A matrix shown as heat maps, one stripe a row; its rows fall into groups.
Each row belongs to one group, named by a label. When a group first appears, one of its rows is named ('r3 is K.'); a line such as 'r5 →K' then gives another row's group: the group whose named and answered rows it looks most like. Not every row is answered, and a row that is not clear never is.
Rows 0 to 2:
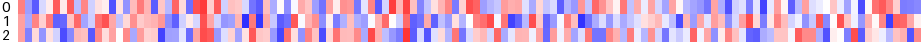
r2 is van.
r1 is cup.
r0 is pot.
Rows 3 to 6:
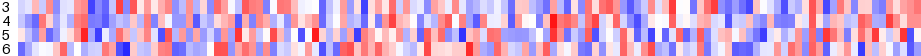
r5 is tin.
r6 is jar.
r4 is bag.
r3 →bag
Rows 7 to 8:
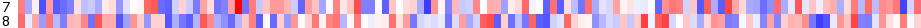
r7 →van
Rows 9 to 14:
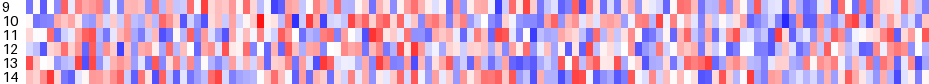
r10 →jar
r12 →pot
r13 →tin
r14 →cup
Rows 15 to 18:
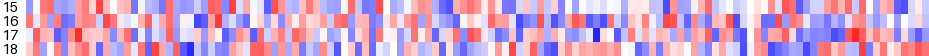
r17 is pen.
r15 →pen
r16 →cup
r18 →bag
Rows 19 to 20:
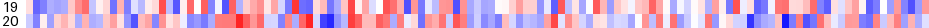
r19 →van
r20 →jar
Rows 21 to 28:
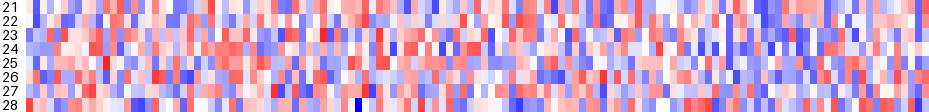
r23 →pot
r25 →jar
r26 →bag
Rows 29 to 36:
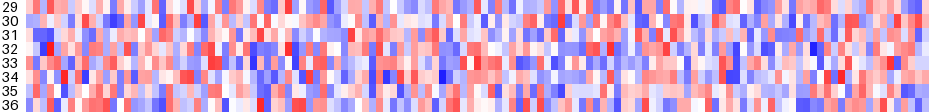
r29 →tin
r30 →bag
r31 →jar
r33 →cup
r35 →pen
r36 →pen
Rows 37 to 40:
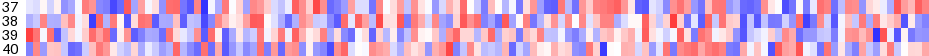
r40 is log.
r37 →bag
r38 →jar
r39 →pen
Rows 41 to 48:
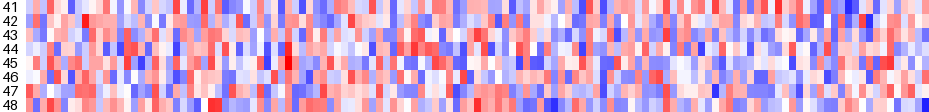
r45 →tin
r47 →tin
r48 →cup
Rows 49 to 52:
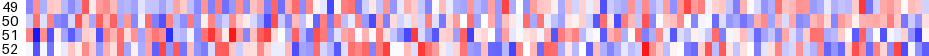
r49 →log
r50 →pen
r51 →van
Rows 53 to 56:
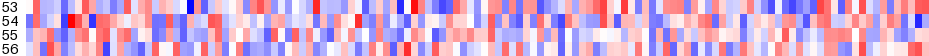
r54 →pen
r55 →pen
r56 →log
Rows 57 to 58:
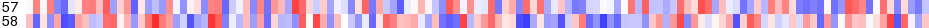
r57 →pen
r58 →cup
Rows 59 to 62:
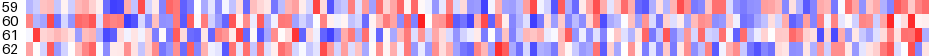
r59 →bag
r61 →log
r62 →tin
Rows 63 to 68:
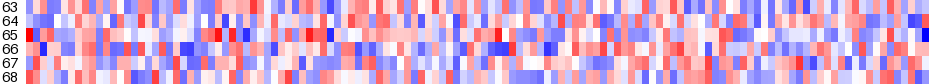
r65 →cup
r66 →bag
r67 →log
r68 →tin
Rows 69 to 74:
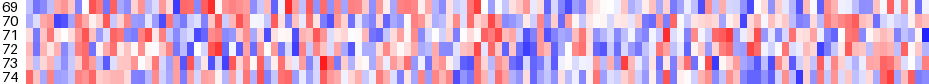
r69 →pot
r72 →cup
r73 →tin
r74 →tin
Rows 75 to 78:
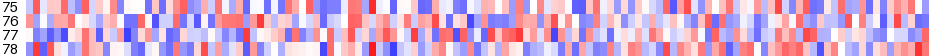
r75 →log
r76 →jar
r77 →van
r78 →log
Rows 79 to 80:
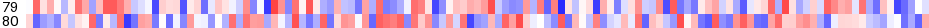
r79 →pen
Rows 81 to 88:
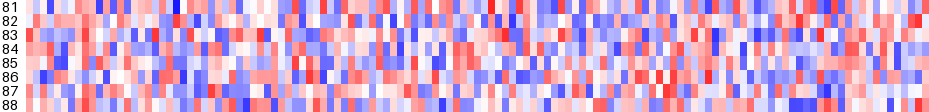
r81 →van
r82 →log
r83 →tin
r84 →pen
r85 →pen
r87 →cup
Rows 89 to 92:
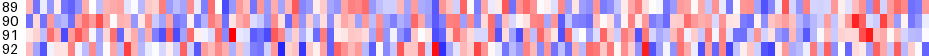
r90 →pen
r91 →pen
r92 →pot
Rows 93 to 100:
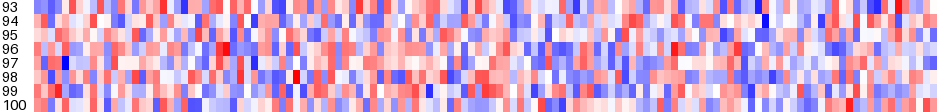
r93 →pot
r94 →bag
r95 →tin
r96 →cup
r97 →cup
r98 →pot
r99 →cup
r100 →bag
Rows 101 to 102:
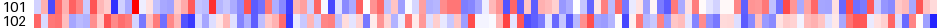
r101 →log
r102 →cup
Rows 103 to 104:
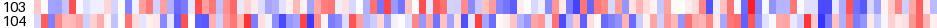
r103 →pot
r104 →log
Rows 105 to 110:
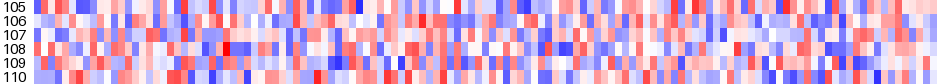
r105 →log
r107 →jar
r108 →cup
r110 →jar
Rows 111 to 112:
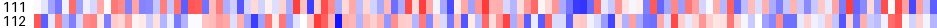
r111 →pot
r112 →cup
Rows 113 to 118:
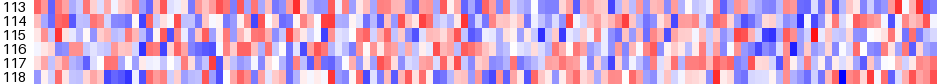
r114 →bag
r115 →tin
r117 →log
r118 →bag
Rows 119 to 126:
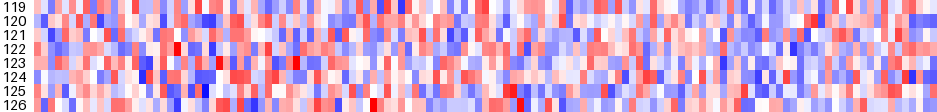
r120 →jar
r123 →tin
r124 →jar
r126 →cup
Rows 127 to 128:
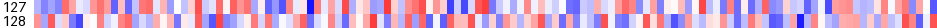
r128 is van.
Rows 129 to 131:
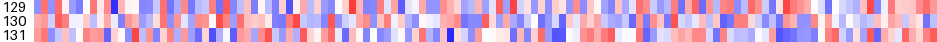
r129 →log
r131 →bag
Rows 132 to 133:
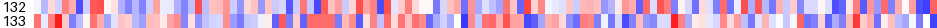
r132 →van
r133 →cup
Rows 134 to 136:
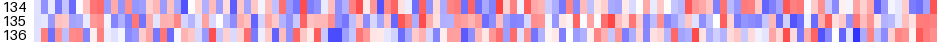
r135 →bag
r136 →log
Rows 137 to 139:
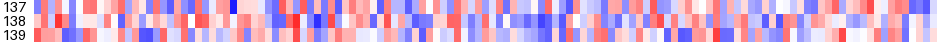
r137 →pen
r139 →tin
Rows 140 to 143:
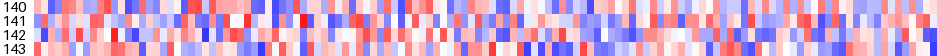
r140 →pot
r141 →log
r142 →jar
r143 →cup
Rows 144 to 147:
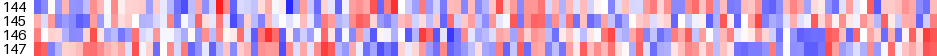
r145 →van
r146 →bag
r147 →bag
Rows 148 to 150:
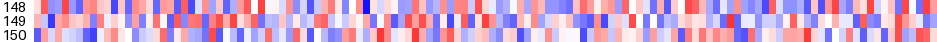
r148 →bag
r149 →pot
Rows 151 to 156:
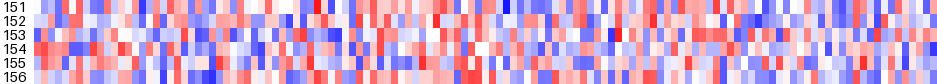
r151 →jar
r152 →jar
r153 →log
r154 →cup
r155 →pen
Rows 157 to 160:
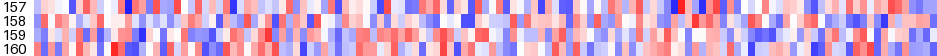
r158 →log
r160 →jar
